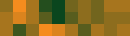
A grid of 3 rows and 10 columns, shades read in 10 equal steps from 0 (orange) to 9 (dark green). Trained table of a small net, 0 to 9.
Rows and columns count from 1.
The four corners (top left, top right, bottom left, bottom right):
4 3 3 3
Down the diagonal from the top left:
4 1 4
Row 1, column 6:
5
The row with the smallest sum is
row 3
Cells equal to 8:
1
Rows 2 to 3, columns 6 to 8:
6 4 5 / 3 6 3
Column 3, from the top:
3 3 4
